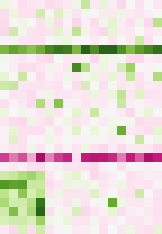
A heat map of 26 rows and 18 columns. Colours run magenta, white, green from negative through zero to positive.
Odd lines: rows 6 and 18. Odd patch: higher, in the bottom left. Average level on the scale: 50%. Slope: none.
